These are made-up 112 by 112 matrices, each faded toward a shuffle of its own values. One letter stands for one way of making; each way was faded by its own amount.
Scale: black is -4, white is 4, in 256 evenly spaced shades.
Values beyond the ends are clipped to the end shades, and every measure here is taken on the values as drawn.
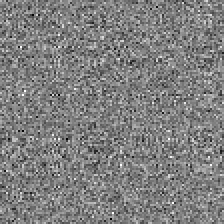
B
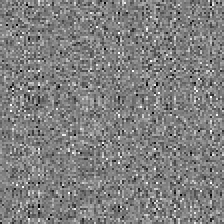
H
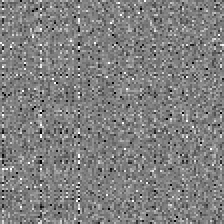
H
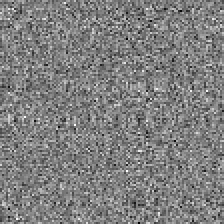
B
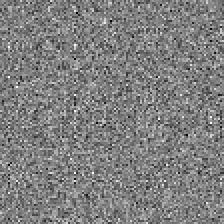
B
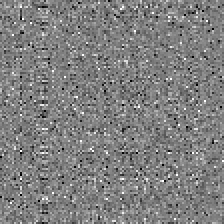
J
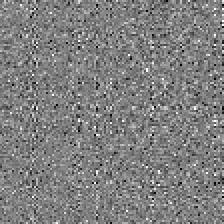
H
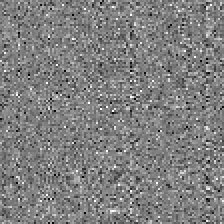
J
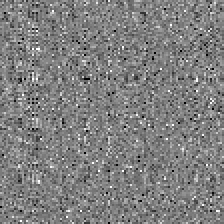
J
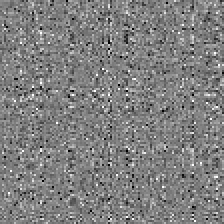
H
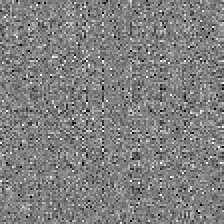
J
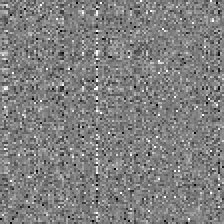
J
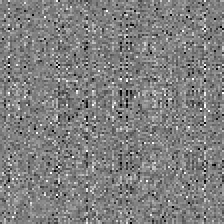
H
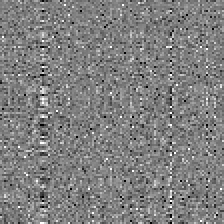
H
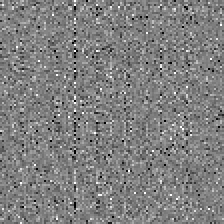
J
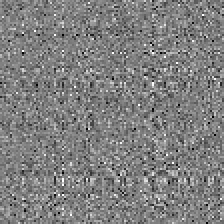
H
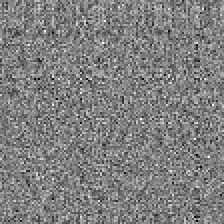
B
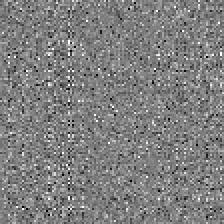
H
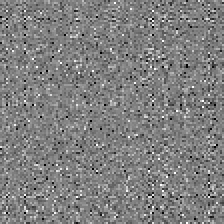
J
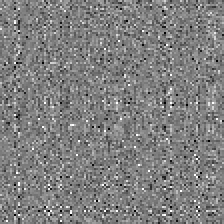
H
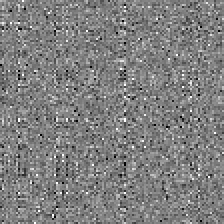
H
